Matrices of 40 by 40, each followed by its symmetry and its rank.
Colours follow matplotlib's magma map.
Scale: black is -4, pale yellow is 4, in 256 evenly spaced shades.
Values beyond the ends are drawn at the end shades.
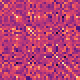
symmetric, rank five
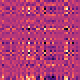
neither, rank two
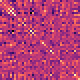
symmetric, rank five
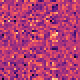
neither, rank five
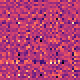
neither, rank five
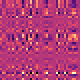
neither, rank two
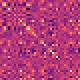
symmetric, rank five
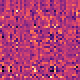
neither, rank five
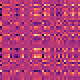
neither, rank two
